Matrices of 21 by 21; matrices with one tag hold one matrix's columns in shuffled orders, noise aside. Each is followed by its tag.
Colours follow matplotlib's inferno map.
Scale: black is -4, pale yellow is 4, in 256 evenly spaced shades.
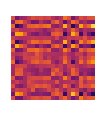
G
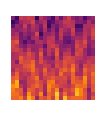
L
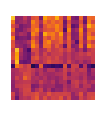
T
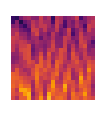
L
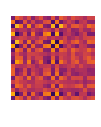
G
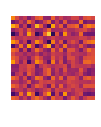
G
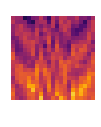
L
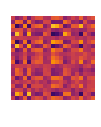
G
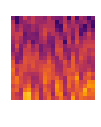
L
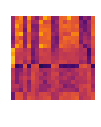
T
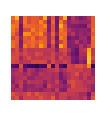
T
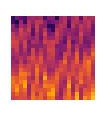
L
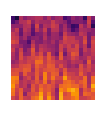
L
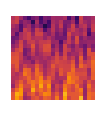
L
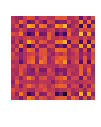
G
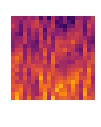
L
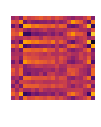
G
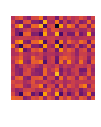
G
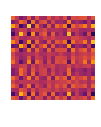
G
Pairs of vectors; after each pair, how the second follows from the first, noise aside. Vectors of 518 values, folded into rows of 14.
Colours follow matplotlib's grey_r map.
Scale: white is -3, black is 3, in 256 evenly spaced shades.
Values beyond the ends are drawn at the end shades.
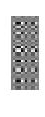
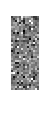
shuffled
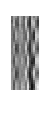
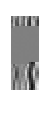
partly zeroed
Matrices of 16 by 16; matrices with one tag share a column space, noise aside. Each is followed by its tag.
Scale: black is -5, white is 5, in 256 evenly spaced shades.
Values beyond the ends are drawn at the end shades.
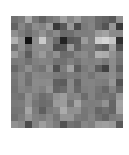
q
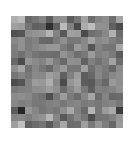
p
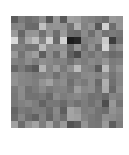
q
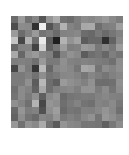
q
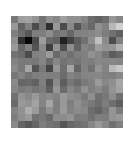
q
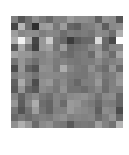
q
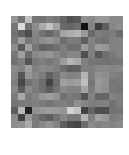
p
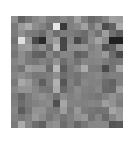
q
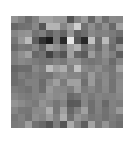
q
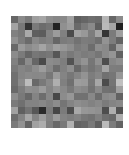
p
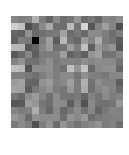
q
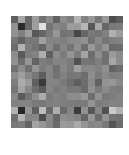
p
